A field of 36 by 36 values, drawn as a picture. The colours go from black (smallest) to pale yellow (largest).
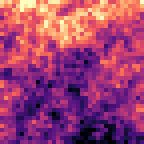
Odd rows or columns: none. Ninth with the lowest average: bottom middle. Grain: blotchy. Slope: up to the top. Stripes: none.
